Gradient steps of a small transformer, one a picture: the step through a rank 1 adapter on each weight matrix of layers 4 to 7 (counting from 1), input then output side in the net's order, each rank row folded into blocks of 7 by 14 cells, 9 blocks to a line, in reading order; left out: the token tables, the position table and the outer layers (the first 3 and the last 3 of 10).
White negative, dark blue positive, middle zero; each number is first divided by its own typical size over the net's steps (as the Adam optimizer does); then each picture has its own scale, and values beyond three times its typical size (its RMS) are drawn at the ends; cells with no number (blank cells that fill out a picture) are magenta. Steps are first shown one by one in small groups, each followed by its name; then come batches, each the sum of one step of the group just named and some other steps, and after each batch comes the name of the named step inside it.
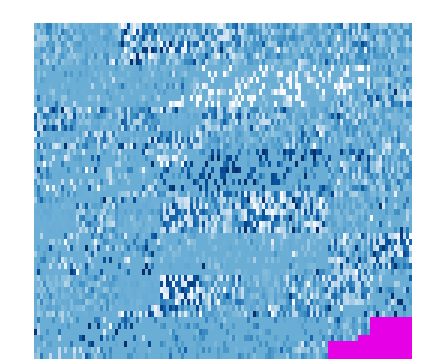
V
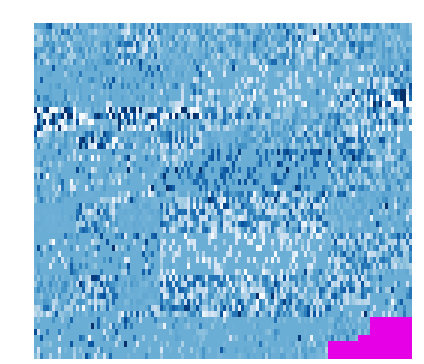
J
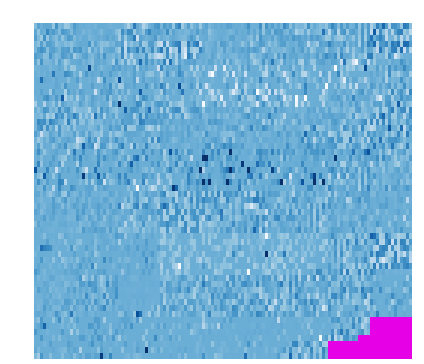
V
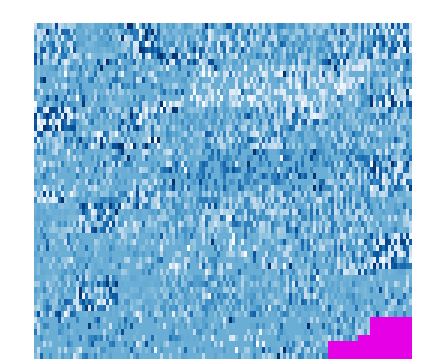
V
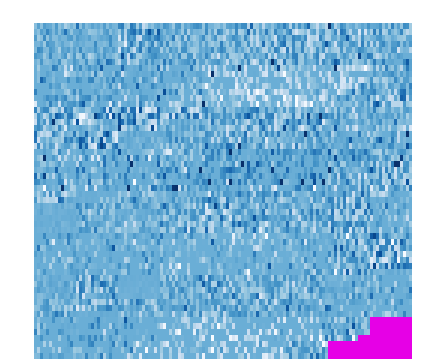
J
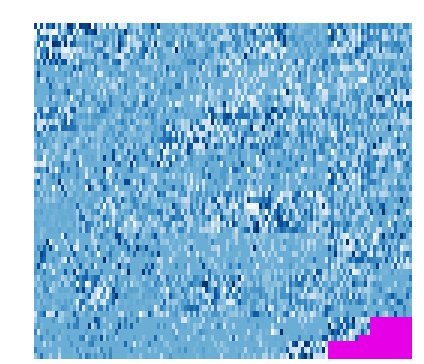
V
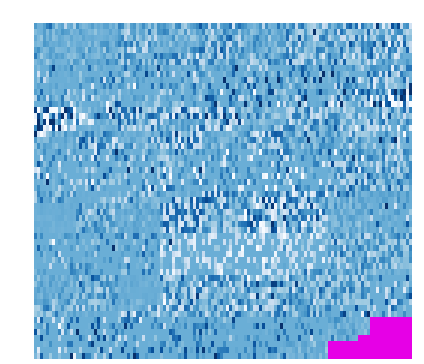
J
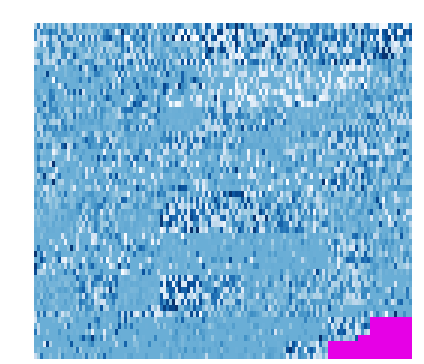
V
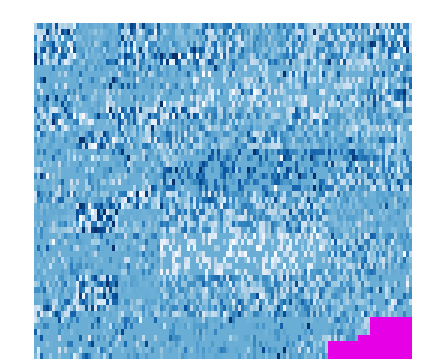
J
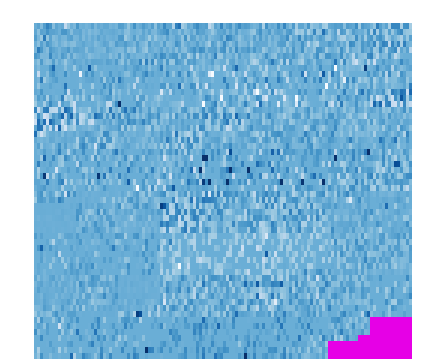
J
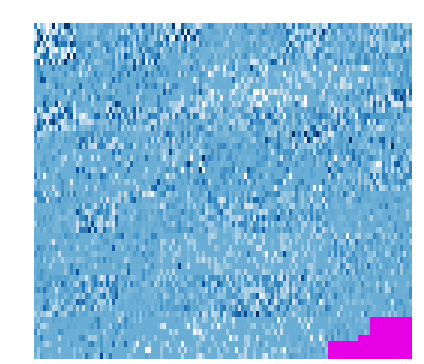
J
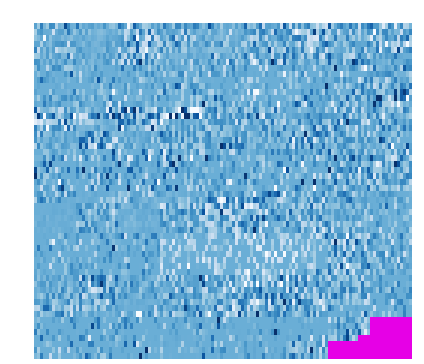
J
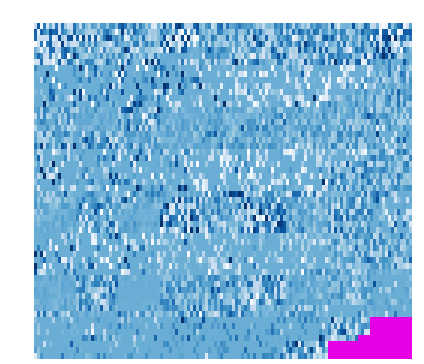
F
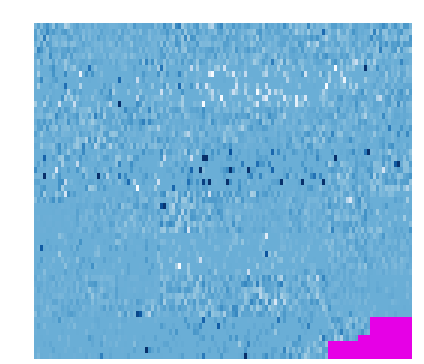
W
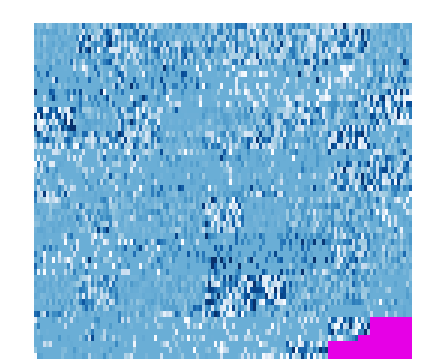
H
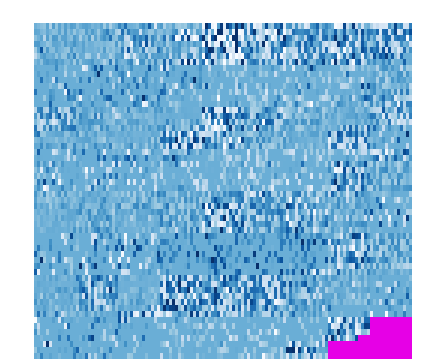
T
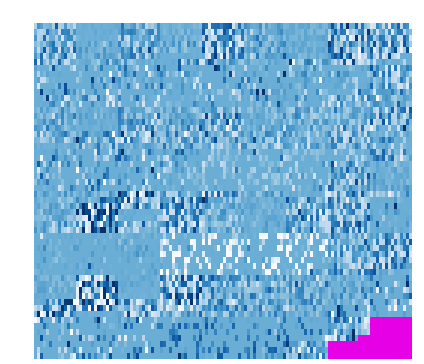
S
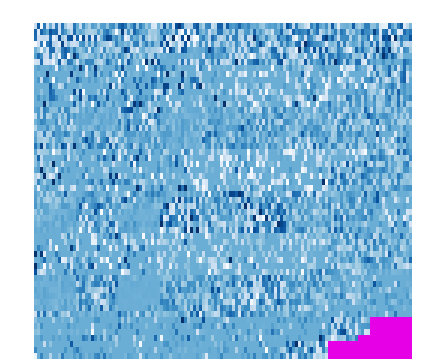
F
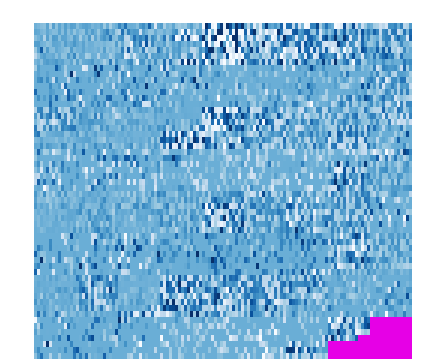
T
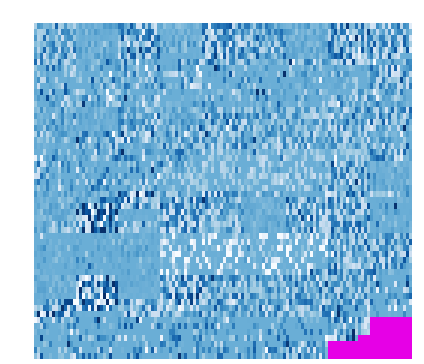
S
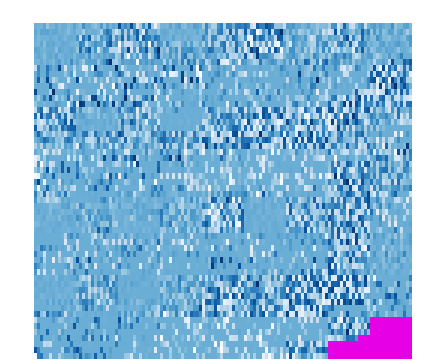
H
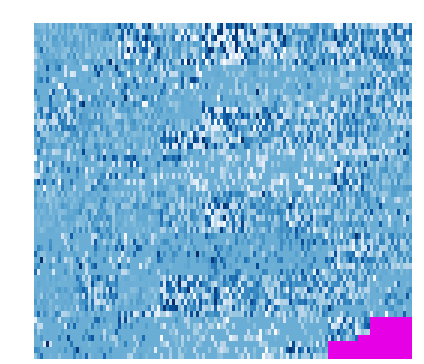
T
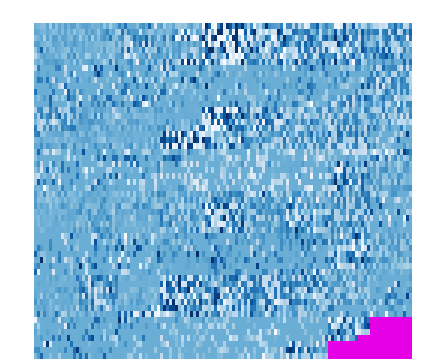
T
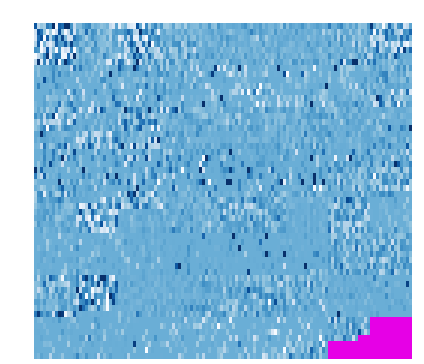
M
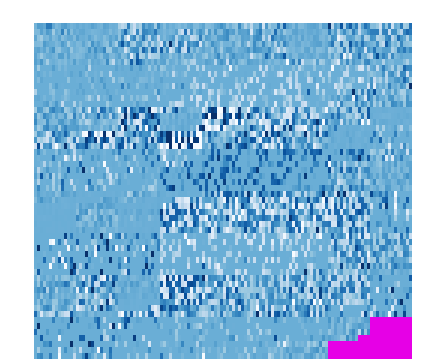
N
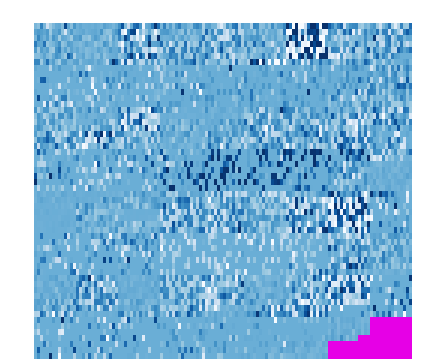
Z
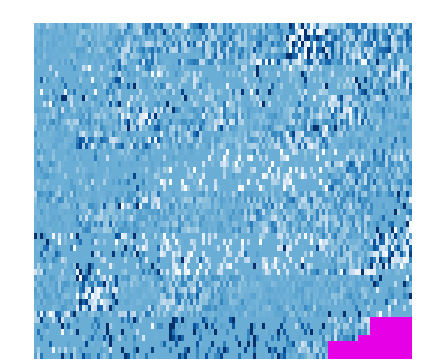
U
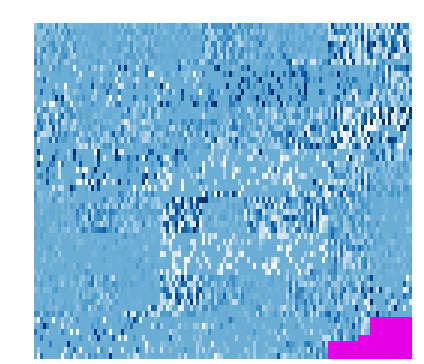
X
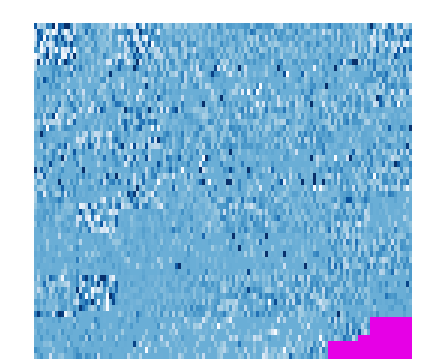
M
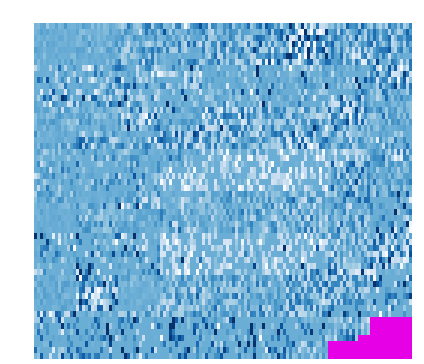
U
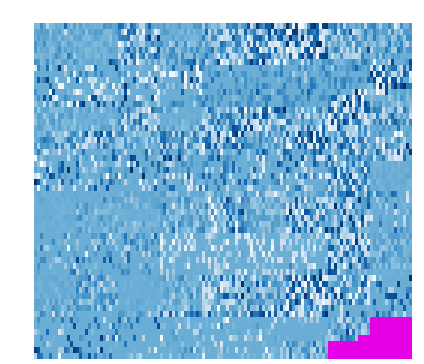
Z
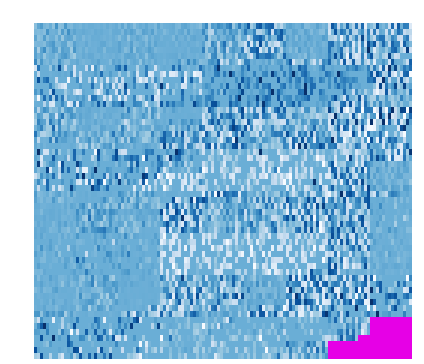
X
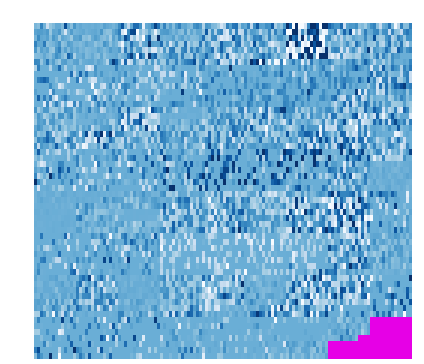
Z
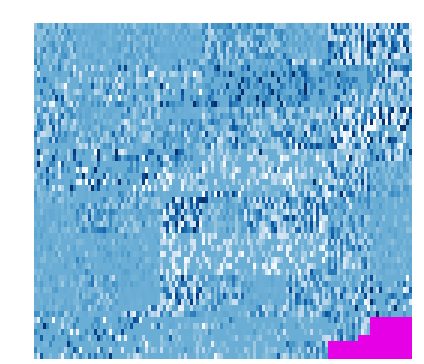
X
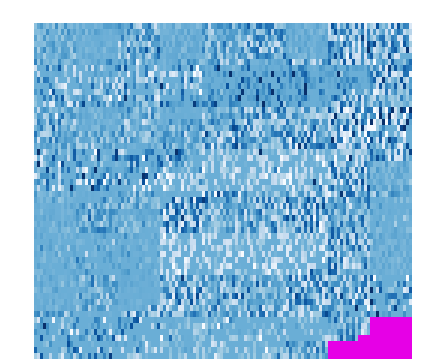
X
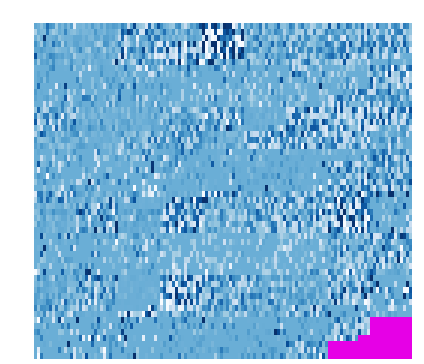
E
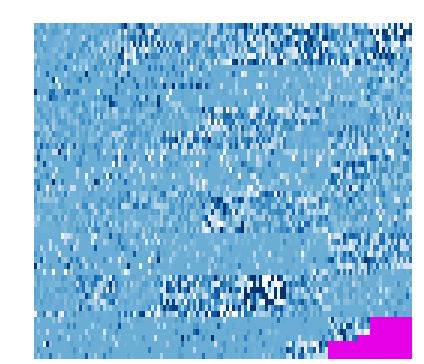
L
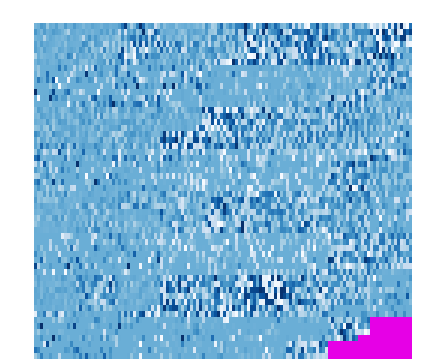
L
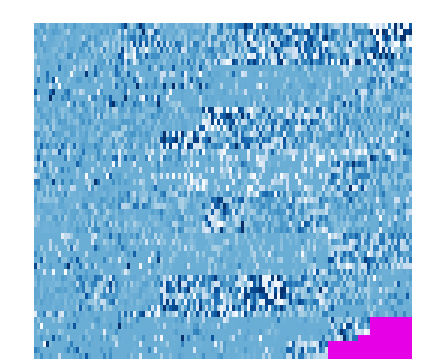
L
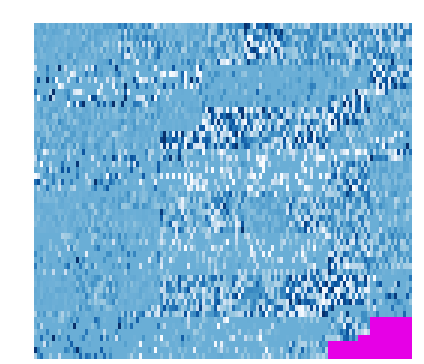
L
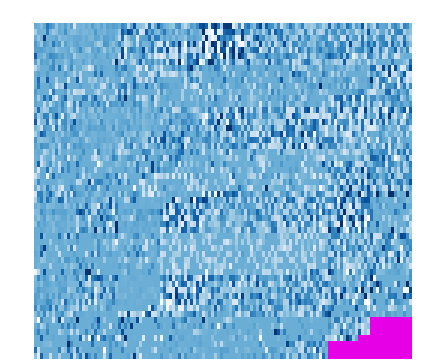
E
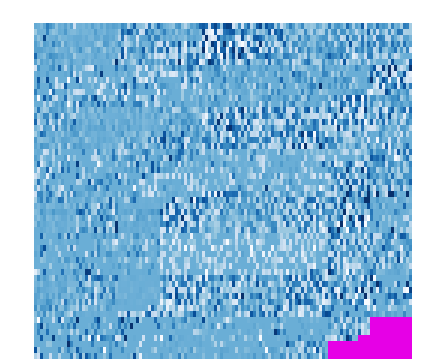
E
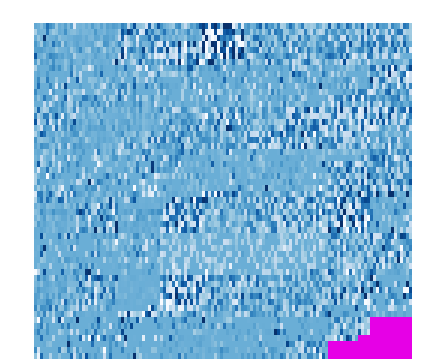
E
